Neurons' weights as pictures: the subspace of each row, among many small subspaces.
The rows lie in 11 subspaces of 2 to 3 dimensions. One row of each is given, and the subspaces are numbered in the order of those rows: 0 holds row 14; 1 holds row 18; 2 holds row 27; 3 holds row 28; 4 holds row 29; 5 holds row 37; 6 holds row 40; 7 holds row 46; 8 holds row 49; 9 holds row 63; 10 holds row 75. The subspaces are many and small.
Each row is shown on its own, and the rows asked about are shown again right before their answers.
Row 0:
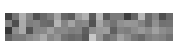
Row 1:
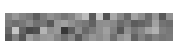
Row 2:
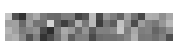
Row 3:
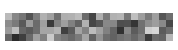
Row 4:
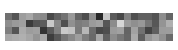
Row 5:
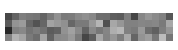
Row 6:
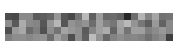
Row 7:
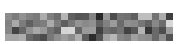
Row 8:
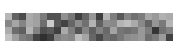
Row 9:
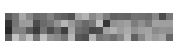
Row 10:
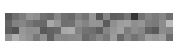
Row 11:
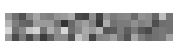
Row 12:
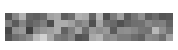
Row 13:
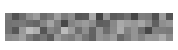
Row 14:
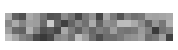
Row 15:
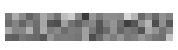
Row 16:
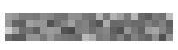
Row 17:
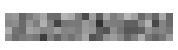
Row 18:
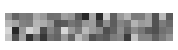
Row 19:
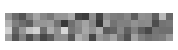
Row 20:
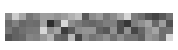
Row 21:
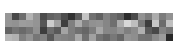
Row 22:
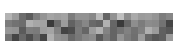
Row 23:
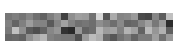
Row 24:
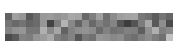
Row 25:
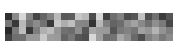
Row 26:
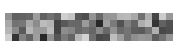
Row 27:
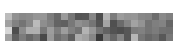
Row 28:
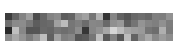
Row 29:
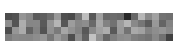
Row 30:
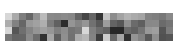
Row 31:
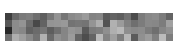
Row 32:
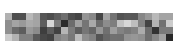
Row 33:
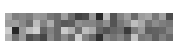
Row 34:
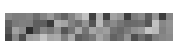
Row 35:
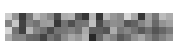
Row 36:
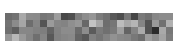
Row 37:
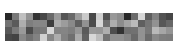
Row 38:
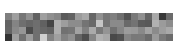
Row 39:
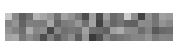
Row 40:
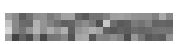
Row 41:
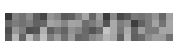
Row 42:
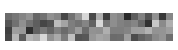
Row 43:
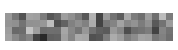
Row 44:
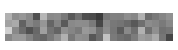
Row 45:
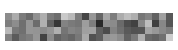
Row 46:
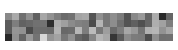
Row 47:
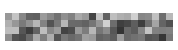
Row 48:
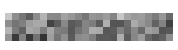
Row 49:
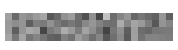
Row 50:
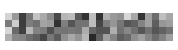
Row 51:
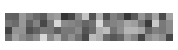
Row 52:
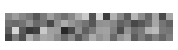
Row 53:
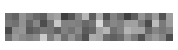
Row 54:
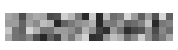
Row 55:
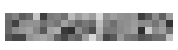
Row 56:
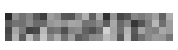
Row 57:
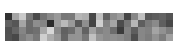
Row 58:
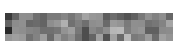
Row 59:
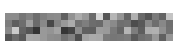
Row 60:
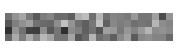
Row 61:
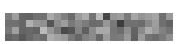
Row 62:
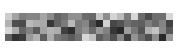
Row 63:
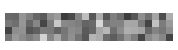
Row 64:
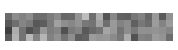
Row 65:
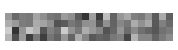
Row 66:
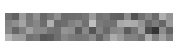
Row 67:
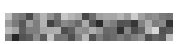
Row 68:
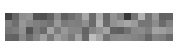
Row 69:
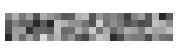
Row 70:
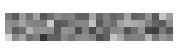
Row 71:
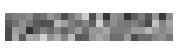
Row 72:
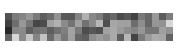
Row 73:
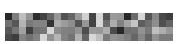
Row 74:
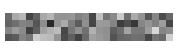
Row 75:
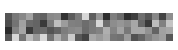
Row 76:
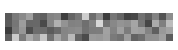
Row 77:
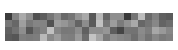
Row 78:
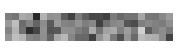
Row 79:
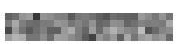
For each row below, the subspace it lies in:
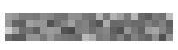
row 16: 2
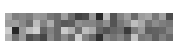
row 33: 2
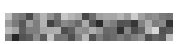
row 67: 10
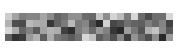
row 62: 2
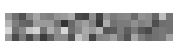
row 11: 6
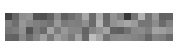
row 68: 5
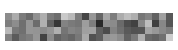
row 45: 9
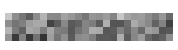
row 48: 8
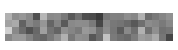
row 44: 3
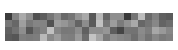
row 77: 5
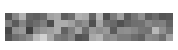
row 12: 0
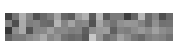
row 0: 4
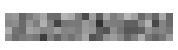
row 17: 9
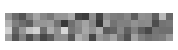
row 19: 6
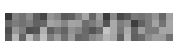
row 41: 8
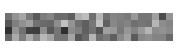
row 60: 6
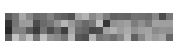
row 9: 6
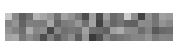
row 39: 5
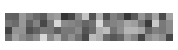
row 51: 9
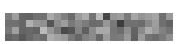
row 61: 8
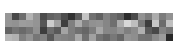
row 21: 0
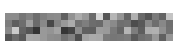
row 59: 2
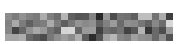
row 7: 3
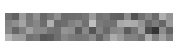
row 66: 7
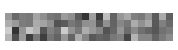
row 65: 1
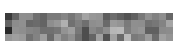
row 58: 3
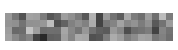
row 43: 9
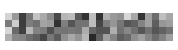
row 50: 4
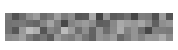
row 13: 6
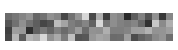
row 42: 10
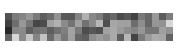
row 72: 1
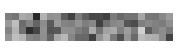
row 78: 3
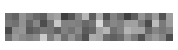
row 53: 9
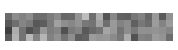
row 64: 1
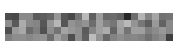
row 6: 4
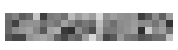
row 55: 3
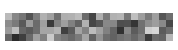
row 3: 10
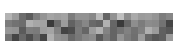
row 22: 8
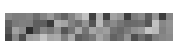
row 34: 10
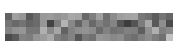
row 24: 0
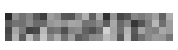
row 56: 8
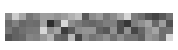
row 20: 4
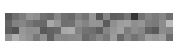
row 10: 1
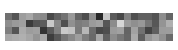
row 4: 8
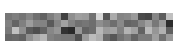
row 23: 3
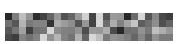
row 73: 5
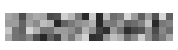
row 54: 9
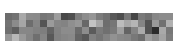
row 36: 7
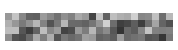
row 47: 6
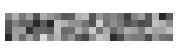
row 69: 7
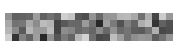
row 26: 7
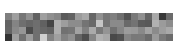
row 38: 7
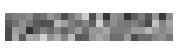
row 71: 10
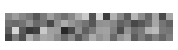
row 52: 1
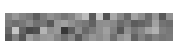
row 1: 1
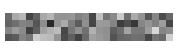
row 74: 9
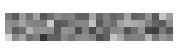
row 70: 7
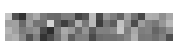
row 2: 5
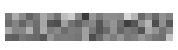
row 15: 0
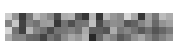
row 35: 4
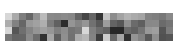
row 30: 3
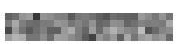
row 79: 3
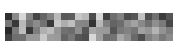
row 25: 4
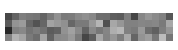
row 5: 2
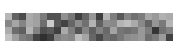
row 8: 0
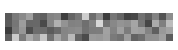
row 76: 10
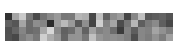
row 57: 5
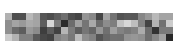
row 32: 0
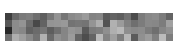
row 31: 2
